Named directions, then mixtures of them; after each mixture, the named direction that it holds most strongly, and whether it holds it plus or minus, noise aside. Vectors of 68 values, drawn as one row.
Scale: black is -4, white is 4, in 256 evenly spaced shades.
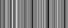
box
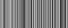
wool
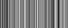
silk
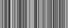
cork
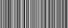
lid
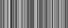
cork, minus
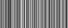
lid, plus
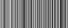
wool, plus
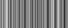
silk, minus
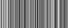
silk, minus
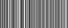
lid, minus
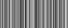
cork, plus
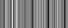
box, plus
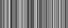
cork, minus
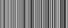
wool, plus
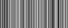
silk, plus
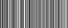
lid, minus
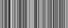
cork, plus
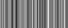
box, minus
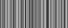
lid, minus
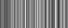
silk, plus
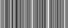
box, minus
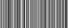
lid, plus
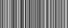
lid, minus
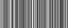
wool, plus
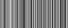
wool, plus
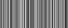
cork, minus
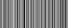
lid, plus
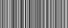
lid, minus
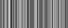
cork, minus
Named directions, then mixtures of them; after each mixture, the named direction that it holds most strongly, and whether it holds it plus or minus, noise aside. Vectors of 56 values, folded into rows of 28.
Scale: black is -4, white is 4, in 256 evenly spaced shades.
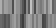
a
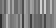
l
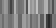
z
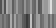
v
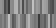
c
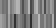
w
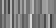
c, plus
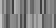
l, minus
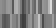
a, plus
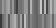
l, plus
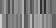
l, minus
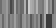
z, plus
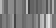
z, minus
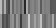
a, plus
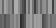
a, plus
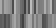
a, plus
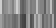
w, plus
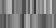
a, plus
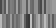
v, plus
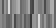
w, plus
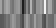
a, plus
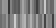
w, minus
